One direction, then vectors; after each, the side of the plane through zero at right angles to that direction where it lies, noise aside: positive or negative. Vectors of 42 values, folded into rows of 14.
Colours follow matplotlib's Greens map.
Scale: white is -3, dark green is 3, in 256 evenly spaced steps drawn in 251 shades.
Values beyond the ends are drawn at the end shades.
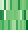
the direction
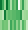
negative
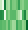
positive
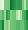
positive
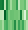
negative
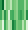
negative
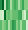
negative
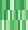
negative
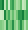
negative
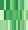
negative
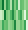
negative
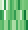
positive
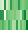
positive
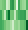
positive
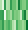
positive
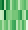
negative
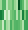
positive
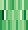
positive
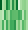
negative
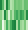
negative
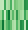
positive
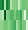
negative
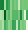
negative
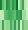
negative
